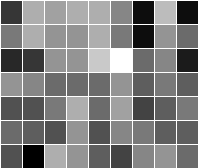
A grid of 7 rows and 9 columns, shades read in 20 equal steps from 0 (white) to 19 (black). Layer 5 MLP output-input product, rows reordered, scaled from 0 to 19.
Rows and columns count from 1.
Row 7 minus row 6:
2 7 -7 0 -1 5 -1 -4 -1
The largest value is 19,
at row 7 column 2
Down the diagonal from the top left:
15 6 8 11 11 9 9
